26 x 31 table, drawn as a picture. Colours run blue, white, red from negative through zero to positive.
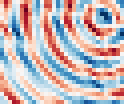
Neither half mirrors the other. On average the colour sits 50% of the way up the scale. Rings spread out from the top right. No overall slope runs across the table.
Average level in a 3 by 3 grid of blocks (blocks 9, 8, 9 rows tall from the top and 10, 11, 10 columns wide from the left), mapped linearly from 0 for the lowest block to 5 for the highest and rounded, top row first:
5 5 4 / 0 3 2 / 3 2 3
